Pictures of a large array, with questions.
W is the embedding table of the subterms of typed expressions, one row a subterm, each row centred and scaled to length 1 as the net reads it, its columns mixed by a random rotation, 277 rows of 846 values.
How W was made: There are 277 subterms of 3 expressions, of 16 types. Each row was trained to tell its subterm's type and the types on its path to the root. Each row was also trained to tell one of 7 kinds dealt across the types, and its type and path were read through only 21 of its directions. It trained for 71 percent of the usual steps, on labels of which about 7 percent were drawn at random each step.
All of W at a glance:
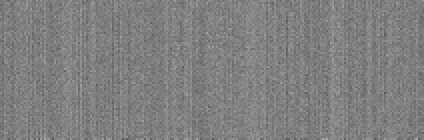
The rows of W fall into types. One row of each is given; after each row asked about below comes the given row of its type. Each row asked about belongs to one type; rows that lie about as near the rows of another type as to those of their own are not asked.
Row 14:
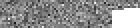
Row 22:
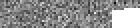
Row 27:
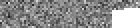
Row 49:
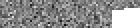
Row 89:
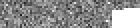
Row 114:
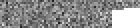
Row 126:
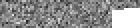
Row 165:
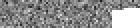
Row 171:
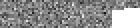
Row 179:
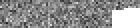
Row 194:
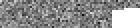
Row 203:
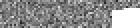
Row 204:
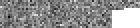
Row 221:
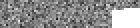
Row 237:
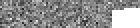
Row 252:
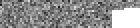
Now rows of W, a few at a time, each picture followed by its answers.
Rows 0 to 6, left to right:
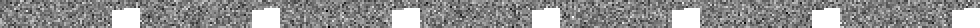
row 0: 14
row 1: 27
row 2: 89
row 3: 27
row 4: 203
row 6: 203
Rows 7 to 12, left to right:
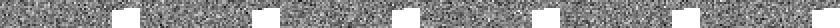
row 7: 203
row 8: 126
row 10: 194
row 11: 14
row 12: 126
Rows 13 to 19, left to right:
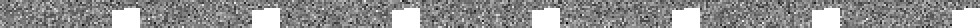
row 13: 194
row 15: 27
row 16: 22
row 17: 27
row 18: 22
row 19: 204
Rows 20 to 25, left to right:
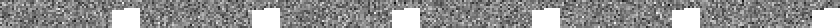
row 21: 237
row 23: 14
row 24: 179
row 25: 49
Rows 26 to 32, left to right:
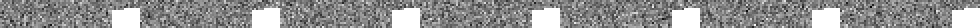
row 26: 237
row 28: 203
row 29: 237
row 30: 252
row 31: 27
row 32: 27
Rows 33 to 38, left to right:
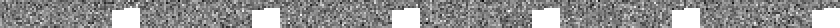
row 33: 179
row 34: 126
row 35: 14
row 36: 126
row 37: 252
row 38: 179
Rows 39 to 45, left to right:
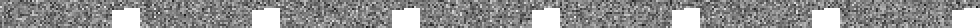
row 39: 237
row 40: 27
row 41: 204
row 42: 22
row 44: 221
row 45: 203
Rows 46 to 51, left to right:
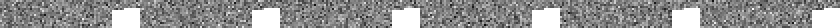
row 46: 204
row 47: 49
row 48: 114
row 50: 165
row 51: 126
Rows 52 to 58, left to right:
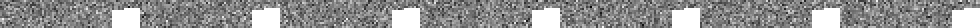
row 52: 221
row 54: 27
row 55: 204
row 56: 114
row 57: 194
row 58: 114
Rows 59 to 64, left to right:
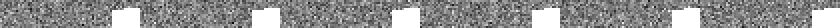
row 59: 89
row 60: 179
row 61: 165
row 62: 22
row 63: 22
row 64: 49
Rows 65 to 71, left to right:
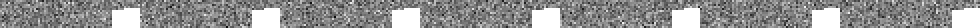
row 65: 49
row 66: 252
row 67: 194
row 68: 204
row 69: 22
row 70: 237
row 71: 22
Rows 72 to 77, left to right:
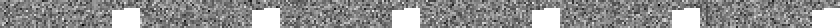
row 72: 194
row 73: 203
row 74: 14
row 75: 203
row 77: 114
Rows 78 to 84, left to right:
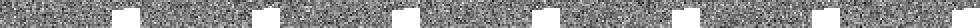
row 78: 27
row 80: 203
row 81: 89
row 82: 22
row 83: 203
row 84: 89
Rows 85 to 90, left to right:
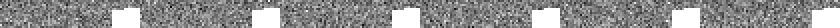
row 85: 179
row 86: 114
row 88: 171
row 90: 89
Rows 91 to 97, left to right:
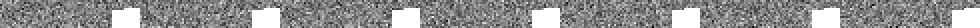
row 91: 237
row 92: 114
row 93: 237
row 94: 203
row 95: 27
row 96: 221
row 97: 252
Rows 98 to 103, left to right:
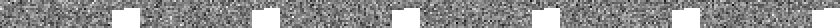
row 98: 49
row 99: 221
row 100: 49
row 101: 194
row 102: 194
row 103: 126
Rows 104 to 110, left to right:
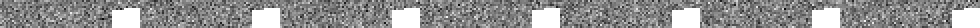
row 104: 126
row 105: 89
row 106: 252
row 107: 237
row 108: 171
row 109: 114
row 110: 126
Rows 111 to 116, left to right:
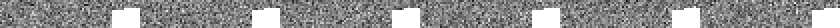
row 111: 237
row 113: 14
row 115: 252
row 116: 22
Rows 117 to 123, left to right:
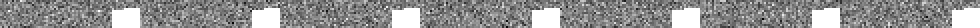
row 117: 126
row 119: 27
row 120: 204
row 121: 179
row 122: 126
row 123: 27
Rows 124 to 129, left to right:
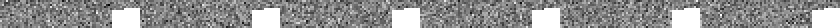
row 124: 179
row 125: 49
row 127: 252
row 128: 252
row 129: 14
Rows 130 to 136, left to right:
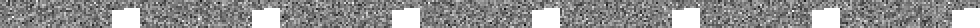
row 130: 237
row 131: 22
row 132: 49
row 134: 204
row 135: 179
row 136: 237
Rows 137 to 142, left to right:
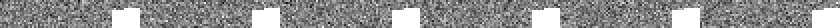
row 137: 22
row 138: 179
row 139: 114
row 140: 204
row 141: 27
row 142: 194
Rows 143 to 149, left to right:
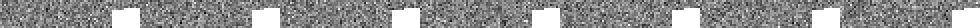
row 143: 165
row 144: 204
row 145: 237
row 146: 237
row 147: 204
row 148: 237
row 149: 194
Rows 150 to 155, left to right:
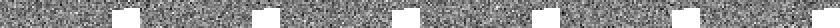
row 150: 126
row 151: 22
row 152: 49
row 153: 14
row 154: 221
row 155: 179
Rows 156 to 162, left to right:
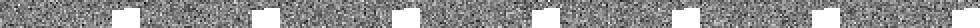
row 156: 22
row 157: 171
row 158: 203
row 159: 203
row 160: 179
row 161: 252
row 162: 165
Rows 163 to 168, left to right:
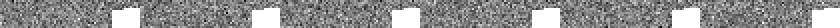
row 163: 14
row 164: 194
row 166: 204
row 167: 165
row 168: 203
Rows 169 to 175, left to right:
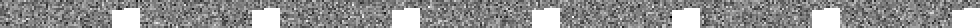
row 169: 126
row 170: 252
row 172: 221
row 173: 49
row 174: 221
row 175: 194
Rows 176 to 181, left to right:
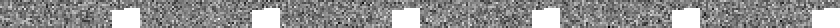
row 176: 221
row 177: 14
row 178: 114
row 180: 171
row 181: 221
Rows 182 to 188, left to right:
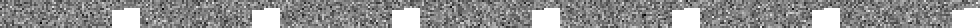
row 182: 204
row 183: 49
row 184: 237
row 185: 179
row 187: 49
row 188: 27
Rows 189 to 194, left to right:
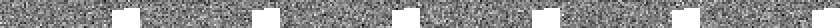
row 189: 203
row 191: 204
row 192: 126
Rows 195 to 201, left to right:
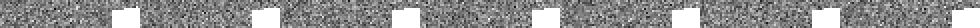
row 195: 14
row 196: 204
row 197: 194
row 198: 114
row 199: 194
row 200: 126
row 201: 49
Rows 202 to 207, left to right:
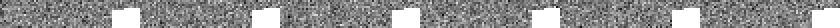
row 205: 237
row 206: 114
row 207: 221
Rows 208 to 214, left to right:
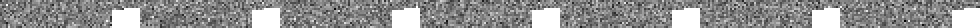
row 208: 49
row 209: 203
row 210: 14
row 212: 49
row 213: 171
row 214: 194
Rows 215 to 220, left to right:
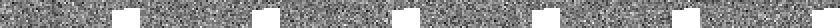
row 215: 49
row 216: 204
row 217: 237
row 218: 203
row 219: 126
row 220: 14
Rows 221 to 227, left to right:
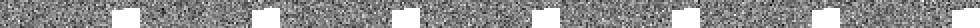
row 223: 14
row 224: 194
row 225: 22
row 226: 89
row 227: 203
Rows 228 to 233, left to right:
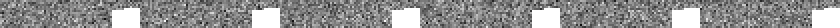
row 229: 126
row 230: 204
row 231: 126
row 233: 179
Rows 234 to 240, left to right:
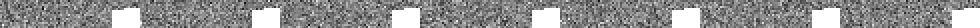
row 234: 114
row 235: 14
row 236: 237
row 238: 14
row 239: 203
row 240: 204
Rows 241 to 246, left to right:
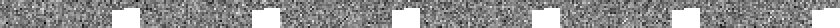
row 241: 126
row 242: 179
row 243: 14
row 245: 252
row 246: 204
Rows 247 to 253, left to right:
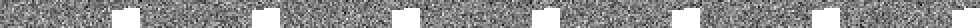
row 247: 22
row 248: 203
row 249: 204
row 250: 179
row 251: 237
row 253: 171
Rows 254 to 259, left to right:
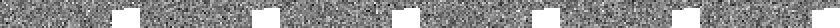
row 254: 49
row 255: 165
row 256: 22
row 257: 27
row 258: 89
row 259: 252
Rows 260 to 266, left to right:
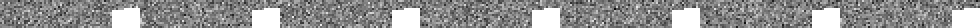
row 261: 204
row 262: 49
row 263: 171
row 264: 14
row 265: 126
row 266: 14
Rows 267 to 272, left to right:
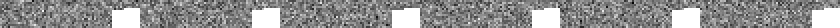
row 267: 126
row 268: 89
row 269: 49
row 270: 14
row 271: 203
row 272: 179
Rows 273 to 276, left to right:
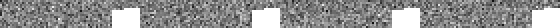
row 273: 165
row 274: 49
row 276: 89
